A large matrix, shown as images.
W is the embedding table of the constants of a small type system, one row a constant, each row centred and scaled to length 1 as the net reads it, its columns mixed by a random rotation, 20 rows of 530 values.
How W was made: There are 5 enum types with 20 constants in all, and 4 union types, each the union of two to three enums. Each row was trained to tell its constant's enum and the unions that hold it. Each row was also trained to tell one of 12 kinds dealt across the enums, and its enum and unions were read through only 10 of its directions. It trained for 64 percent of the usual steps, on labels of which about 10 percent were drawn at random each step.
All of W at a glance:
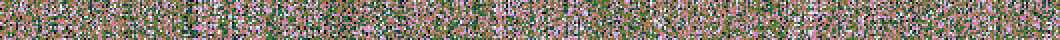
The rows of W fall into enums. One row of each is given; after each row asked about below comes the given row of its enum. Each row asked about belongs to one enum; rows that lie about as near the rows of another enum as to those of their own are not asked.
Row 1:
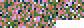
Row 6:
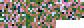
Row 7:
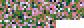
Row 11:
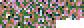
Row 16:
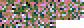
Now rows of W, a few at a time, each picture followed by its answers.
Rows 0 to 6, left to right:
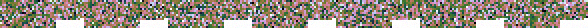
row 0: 6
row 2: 6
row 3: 6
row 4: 11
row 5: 6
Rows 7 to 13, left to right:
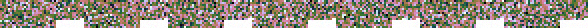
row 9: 16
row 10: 1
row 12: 16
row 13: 11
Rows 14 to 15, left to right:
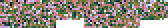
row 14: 11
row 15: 16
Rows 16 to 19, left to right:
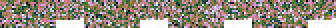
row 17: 7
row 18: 16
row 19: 11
